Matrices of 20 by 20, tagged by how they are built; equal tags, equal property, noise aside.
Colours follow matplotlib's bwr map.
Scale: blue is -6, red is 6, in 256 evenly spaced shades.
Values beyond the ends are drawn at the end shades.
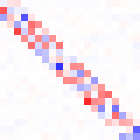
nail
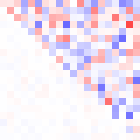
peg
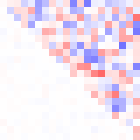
peg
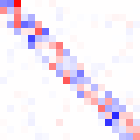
nail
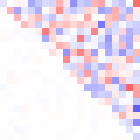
peg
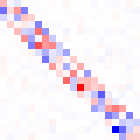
nail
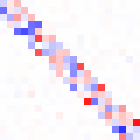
nail
